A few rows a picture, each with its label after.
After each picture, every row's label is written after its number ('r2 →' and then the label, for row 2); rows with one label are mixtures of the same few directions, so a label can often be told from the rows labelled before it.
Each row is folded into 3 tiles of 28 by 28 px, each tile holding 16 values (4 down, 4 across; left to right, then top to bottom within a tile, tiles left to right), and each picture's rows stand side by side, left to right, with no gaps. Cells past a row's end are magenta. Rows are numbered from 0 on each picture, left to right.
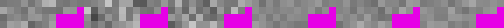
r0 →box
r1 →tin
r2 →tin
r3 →tin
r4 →tin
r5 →box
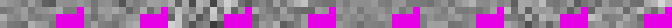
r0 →box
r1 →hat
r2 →tin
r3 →box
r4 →tin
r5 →box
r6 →tin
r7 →box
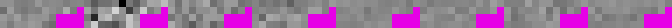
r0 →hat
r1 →hat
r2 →tin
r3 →hat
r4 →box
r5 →box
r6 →tin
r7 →hat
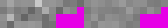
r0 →hat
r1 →hat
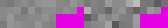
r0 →box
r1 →box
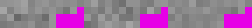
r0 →hat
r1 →tin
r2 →hat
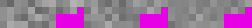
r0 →box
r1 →tin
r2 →tin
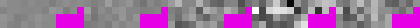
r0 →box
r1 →tin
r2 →box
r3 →hat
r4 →tin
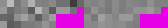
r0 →box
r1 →hat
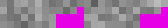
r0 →tin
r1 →box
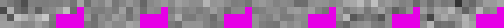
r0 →hat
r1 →tin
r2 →hat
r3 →box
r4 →hat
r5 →hat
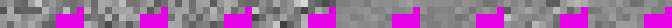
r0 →hat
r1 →tin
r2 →tin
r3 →box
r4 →box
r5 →box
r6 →box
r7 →box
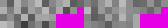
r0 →tin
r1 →tin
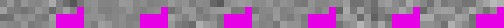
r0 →box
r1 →hat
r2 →box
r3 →box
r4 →tin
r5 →box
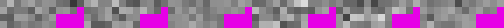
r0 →box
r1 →box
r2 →tin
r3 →box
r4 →hat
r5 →hat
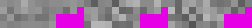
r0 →hat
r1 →box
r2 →tin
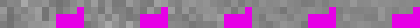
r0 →tin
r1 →tin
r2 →tin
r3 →box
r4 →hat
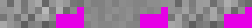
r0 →tin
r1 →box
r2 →tin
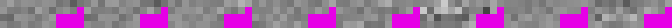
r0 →box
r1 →box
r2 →box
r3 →tin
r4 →box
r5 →hat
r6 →hat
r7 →hat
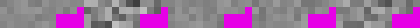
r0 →hat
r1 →box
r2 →tin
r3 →tin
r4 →box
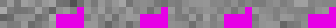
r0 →box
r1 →tin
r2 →tin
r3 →box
